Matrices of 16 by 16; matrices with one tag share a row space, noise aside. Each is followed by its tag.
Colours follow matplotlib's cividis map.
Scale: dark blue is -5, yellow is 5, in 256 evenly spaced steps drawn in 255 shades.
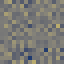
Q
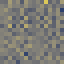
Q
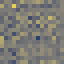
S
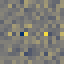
Q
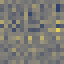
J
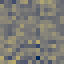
S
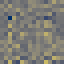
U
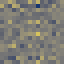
S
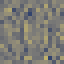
Q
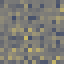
J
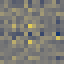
J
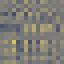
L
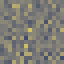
Q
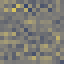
L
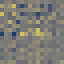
S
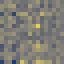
S
